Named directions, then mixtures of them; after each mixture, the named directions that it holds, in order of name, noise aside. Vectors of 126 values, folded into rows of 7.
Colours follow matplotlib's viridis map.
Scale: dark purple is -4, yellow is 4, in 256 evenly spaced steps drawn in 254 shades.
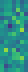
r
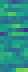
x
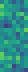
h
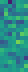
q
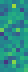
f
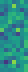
f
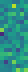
f, x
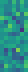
r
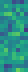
r, x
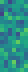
f, q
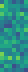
h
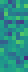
q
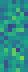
f, r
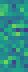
f, x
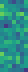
h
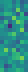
r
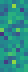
f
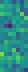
h, r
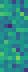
h, r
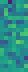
q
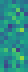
f, r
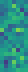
f, r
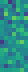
q, r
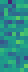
q
